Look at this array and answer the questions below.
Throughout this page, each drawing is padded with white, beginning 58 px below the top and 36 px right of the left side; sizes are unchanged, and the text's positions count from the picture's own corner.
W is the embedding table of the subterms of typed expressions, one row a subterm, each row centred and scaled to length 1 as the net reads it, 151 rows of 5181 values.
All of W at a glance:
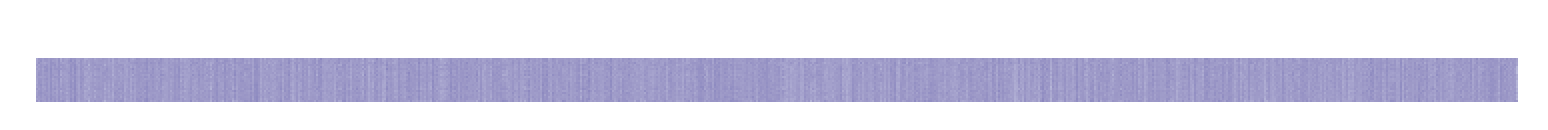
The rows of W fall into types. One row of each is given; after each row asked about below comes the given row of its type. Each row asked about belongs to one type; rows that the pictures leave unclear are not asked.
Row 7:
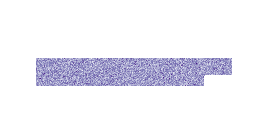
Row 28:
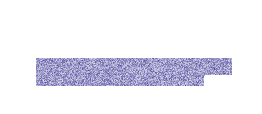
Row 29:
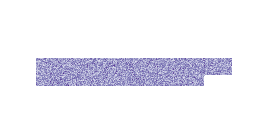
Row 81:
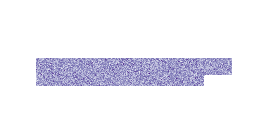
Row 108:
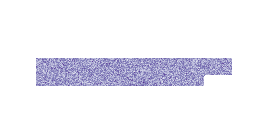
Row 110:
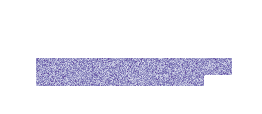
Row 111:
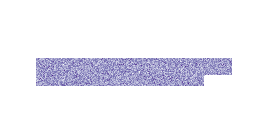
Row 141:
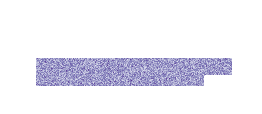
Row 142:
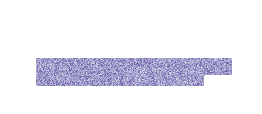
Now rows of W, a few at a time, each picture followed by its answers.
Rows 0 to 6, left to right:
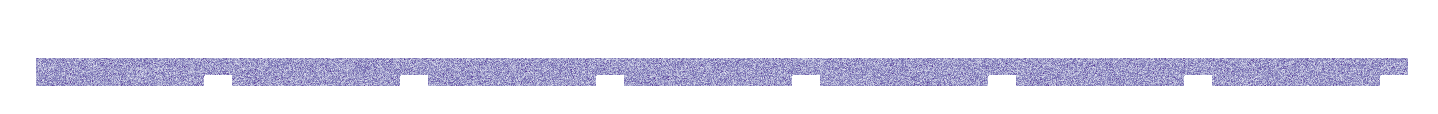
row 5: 29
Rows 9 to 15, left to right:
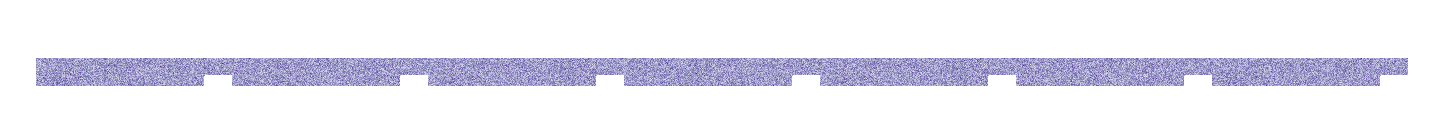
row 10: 81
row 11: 81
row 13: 81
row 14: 110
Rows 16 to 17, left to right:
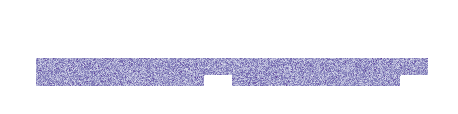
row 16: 142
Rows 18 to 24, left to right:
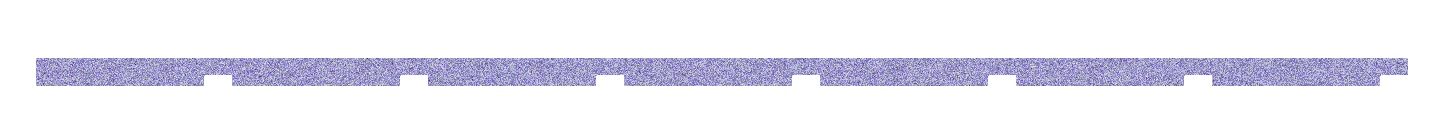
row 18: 7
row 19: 7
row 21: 28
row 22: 7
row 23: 110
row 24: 108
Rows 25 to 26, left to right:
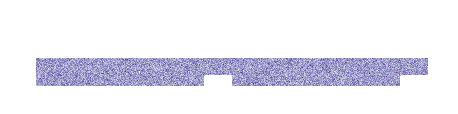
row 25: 28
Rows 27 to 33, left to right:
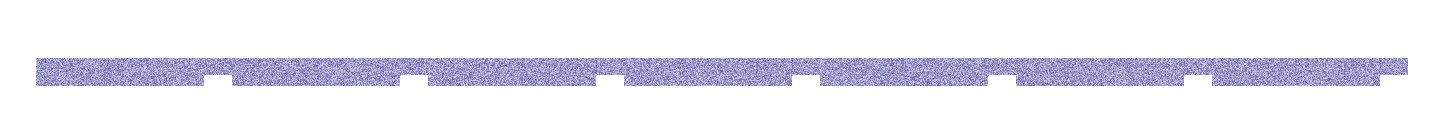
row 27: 141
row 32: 142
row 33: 111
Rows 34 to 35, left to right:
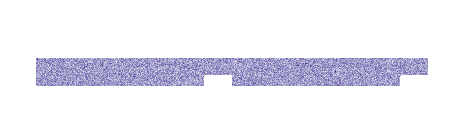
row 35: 108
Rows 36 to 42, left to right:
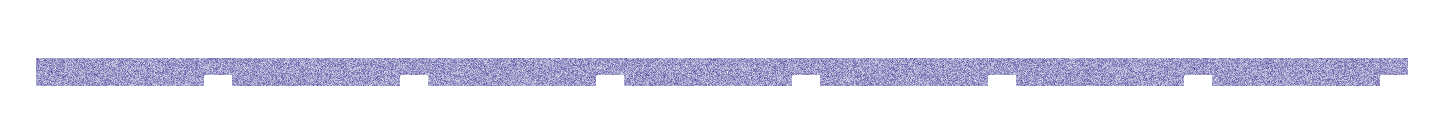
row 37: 28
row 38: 81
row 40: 141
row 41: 28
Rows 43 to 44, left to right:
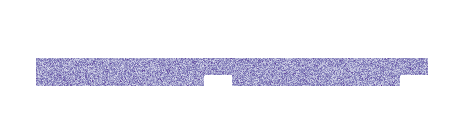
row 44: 28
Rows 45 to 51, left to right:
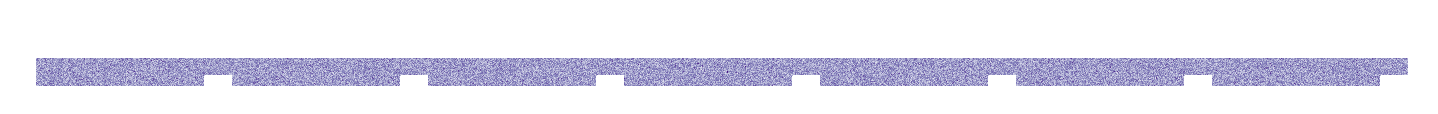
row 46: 81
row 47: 141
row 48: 29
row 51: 81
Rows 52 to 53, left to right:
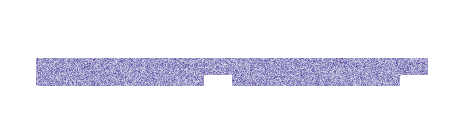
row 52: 142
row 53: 142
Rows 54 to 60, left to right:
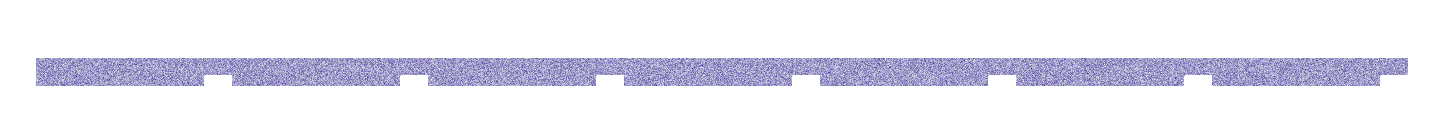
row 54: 111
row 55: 111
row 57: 29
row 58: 110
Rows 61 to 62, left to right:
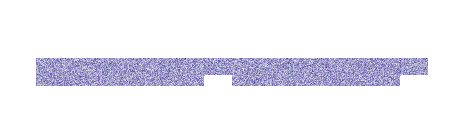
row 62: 29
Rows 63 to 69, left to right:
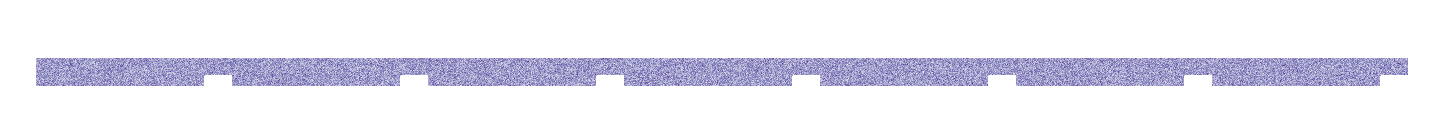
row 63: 141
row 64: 28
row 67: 111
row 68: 142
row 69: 111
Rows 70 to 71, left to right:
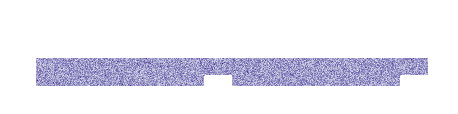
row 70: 142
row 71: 28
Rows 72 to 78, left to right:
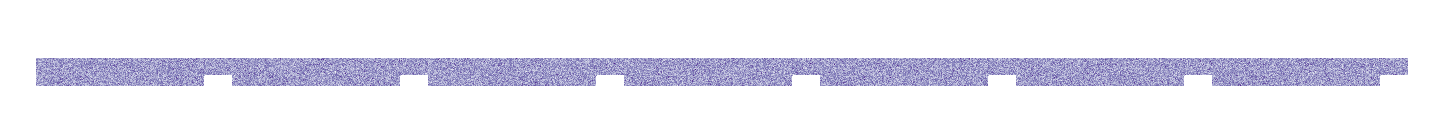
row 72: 81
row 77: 29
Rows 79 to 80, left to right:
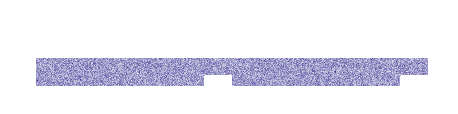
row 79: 142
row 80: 142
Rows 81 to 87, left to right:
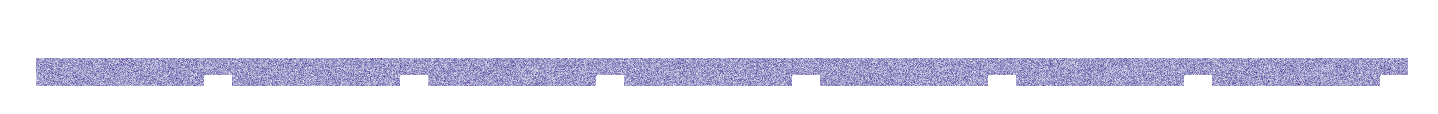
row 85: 28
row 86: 141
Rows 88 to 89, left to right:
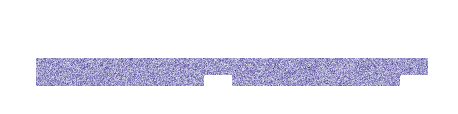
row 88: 29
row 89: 7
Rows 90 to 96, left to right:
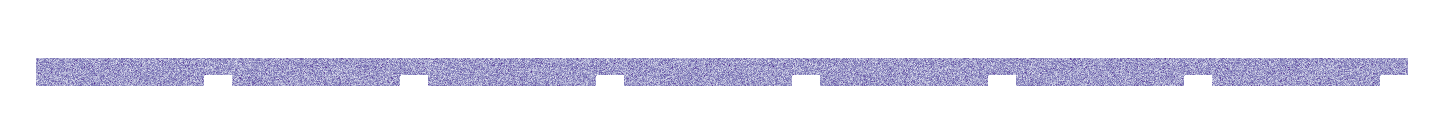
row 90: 81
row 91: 108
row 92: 29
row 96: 111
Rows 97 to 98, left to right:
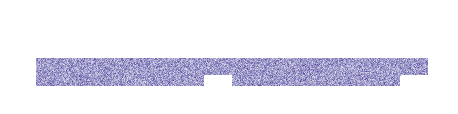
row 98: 111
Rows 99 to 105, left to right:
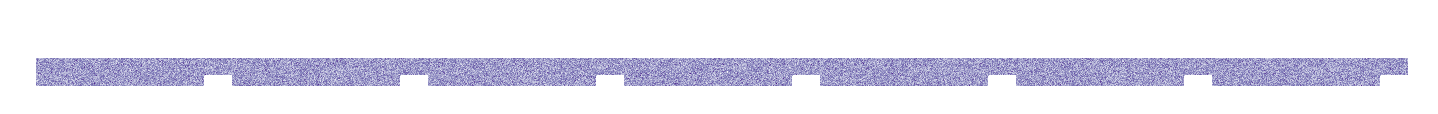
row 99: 81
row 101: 81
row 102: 7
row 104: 142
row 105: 28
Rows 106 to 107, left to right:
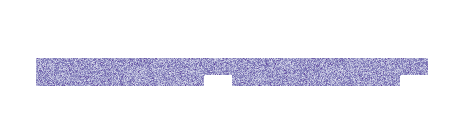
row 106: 142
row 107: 141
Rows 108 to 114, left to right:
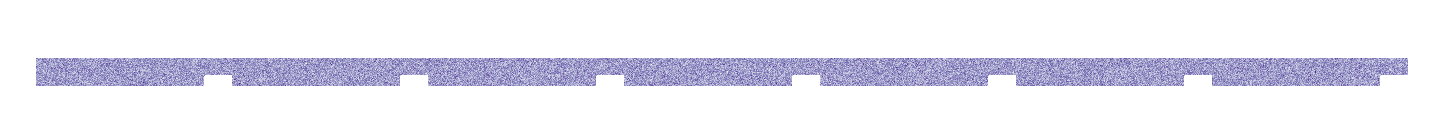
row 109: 141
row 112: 81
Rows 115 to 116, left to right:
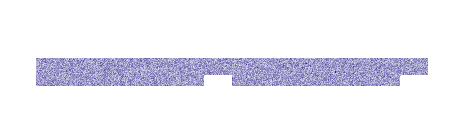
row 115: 141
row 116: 29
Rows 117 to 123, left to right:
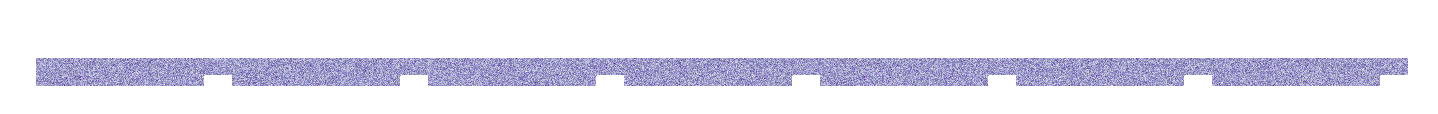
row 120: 111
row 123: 142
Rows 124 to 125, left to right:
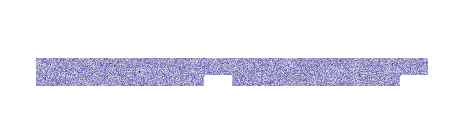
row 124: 108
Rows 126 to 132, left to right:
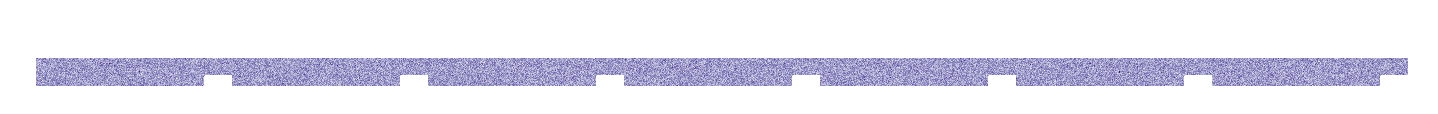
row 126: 108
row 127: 141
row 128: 28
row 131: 29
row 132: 110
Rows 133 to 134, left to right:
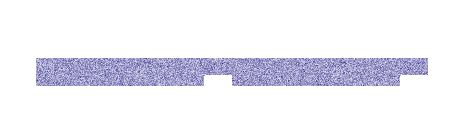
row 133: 142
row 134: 28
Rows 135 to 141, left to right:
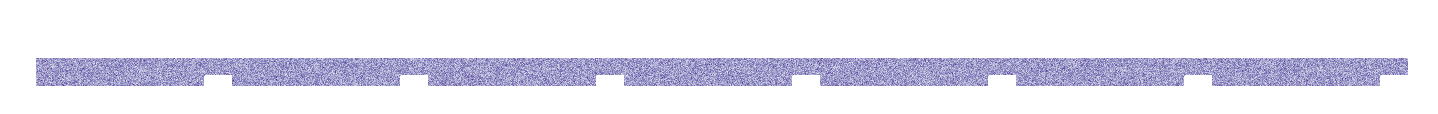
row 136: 142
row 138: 29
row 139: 110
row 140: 108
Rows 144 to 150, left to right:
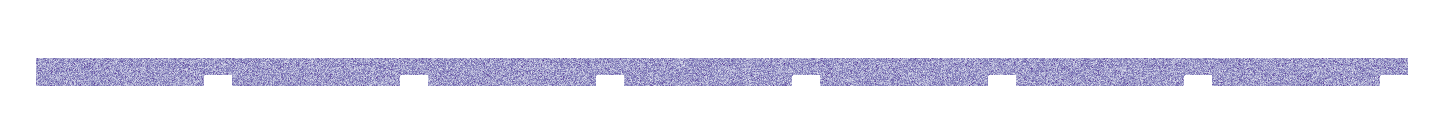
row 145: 28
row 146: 111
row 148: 110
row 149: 108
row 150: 28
